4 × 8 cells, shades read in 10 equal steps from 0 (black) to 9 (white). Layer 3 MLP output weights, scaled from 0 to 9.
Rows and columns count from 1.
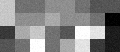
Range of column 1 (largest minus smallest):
5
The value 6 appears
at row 2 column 4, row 3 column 2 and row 4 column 5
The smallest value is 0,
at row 2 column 8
